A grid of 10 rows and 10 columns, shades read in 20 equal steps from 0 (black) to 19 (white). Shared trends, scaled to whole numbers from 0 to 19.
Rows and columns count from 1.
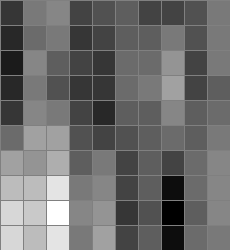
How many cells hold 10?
9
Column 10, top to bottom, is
9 9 9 7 8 9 10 10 10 9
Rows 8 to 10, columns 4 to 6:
9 10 5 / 10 11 4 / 9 12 5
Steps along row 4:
up down down same up up up down up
